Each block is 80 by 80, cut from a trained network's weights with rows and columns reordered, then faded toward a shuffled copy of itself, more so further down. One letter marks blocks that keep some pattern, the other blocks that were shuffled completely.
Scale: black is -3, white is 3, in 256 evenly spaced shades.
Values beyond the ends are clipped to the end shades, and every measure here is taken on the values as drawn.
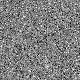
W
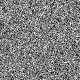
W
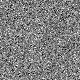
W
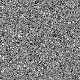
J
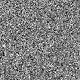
J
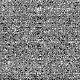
J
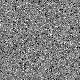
W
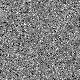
W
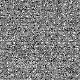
J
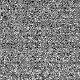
J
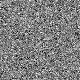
J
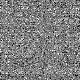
J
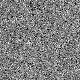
W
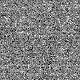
J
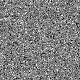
W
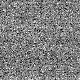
J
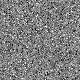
W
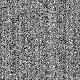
J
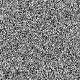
J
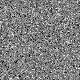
W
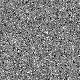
W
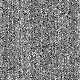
J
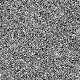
J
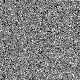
W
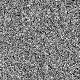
W
